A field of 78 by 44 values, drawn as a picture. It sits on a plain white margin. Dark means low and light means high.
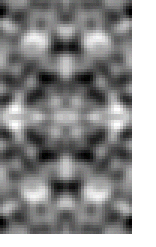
Slope: none. Grain: blotchy. Mirror symmetry: left to right and top to bottom. Lone odd cells: none.
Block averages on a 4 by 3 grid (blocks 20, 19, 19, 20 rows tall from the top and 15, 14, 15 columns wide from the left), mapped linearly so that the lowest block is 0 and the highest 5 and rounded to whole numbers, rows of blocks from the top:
515 / 020 / 020 / 515
